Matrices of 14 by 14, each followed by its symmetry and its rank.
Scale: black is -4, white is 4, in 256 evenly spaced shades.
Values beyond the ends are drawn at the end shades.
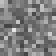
neither, full rank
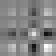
symmetric, rank one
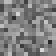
antisymmetric, full rank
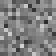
antisymmetric, full rank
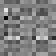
neither, rank two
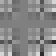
symmetric, rank one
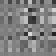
neither, rank two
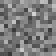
neither, full rank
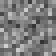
neither, full rank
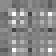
symmetric, rank two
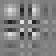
symmetric, rank one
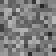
neither, full rank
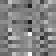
neither, rank two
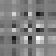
symmetric, rank one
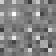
symmetric, rank two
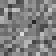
antisymmetric, full rank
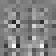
neither, rank two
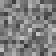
neither, full rank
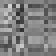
neither, rank two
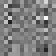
neither, rank two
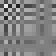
symmetric, rank one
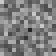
neither, full rank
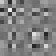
symmetric, rank two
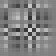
symmetric, rank one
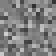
antisymmetric, full rank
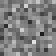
antisymmetric, full rank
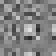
symmetric, rank two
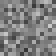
antisymmetric, full rank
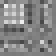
symmetric, rank two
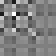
symmetric, rank two
